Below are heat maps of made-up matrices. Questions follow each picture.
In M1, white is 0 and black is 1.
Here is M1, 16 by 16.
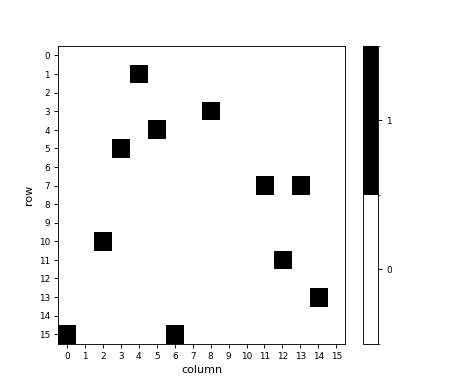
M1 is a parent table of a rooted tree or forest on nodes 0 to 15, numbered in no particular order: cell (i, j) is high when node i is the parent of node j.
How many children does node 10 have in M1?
1
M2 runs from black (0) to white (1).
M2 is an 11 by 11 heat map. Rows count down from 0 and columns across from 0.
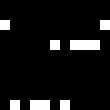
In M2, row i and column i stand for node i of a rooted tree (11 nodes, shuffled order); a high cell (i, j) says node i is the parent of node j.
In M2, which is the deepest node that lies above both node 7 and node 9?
4
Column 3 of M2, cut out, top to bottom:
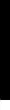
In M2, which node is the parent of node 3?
10
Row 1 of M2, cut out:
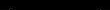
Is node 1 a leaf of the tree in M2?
yes
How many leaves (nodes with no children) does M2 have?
8
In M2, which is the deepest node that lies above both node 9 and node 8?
4
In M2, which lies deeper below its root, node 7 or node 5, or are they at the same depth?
the same depth
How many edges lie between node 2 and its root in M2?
0
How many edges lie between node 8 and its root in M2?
3
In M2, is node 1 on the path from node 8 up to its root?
no
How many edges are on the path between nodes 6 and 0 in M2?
3
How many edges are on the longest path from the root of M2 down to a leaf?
3
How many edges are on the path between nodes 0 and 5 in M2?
4
